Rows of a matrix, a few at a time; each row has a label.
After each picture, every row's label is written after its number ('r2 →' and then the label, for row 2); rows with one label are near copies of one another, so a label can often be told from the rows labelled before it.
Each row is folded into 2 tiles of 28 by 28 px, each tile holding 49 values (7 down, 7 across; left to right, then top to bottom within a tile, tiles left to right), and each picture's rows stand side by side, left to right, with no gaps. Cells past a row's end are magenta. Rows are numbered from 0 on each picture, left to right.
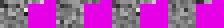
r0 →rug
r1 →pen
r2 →rug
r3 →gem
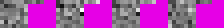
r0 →pen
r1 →rug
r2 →rug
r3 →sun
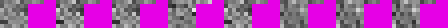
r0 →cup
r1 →cup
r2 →cup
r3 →rug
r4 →cup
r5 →sun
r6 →sun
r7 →sun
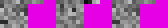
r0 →cup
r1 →gem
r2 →cup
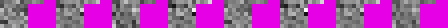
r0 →cup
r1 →rug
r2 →sun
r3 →rug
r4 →cup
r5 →rug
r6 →rug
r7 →sun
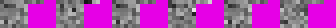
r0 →pen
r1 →gem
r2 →pen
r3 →rug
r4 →pen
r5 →cup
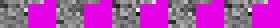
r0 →rug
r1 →cup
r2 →rug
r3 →cup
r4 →rug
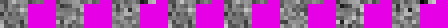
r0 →sun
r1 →pen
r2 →gem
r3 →sun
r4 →sun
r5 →cup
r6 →pen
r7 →gem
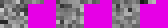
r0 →cup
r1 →pen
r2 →gem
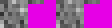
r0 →sun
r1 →sun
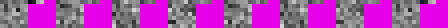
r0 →gem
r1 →pen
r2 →sun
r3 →cup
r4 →pen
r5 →sun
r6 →cup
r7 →gem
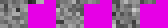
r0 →gem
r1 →cup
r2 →sun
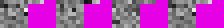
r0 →rug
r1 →gem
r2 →cup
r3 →rug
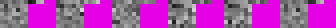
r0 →gem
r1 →rug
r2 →cup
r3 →pen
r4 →pen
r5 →gem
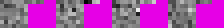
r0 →pen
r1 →gem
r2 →rug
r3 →sun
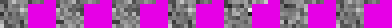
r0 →sun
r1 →cup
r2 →cup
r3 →sun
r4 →rug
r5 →pen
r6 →sun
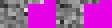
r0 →rug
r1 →pen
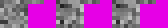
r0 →cup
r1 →pen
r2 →pen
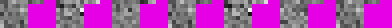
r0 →sun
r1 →rug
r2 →gem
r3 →sun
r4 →rug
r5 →cup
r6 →sun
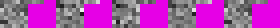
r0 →cup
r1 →rug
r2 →pen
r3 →rug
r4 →cup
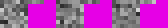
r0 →cup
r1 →pen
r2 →rug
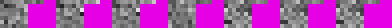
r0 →pen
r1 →rug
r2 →rug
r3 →sun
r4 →cup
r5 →cup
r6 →cup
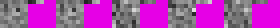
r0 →gem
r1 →gem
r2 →sun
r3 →rug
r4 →sun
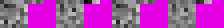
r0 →pen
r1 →gem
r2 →pen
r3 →gem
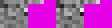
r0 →rug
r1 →rug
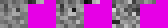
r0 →gem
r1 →gem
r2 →cup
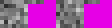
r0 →pen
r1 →sun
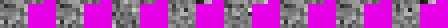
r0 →pen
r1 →pen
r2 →sun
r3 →gem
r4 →rug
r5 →pen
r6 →pen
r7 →gem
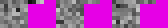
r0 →gem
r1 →cup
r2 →pen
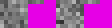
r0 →sun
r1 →cup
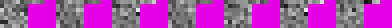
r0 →cup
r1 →sun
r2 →rug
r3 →sun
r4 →pen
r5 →rug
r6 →gem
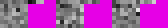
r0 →gem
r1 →pen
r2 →rug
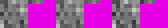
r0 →sun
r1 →sun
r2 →sun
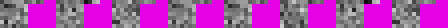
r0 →pen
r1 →gem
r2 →cup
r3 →pen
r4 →pen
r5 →sun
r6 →gem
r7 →cup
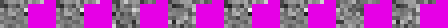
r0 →rug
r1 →rug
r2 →sun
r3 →pen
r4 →rug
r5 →rug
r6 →cup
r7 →pen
